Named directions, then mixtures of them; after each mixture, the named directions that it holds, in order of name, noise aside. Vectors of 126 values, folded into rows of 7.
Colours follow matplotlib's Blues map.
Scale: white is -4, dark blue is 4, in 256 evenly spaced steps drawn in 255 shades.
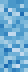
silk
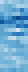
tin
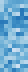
silk, tin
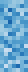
silk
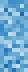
silk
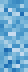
silk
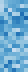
silk, tin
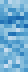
silk, tin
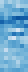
tin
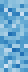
silk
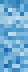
silk, tin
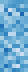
silk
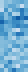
silk, tin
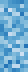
silk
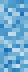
silk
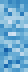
silk, tin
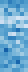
silk, tin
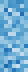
silk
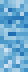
silk, tin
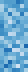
silk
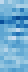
tin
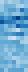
tin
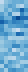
silk, tin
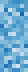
silk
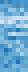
silk, tin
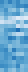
tin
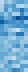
silk, tin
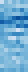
tin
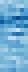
tin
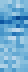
tin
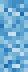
silk
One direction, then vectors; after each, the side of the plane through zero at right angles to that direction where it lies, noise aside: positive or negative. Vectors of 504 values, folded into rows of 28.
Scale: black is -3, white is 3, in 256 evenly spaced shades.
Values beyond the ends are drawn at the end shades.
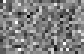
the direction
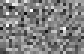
positive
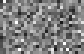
positive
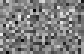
negative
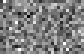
positive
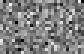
negative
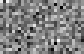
negative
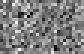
positive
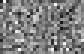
positive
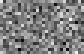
negative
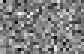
negative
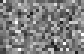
positive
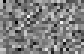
negative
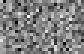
negative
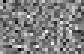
negative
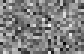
negative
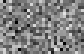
negative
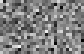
negative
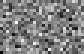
positive
